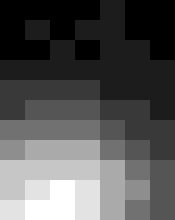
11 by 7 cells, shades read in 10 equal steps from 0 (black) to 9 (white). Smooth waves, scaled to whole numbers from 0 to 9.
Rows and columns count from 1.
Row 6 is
2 3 3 3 2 2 1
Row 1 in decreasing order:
1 0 0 0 0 0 0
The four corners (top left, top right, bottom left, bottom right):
0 0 8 3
